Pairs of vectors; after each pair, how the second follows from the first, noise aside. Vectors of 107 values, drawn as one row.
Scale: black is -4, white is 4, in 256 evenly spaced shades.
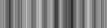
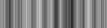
copied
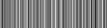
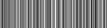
copied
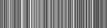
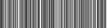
shuffled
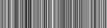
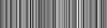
shuffled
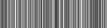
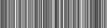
copied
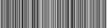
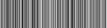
copied
